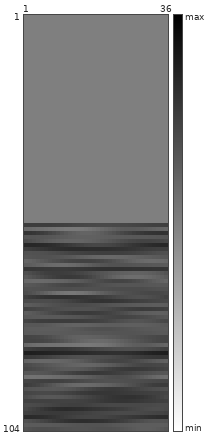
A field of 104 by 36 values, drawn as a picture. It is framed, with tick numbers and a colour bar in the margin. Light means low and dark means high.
The table splits into 2 rows of 1 panel. Panel 1,1: middling, flat. Panel 2,1: high, streaked across.
